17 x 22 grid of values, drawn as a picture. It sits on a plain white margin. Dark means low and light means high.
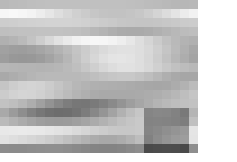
In the bottom right lies a patch that is lower than the rest. The ninth with the lowest average is the bottom right. On average the colour sits 70% of the way up the scale. Streaks run across, left to right.
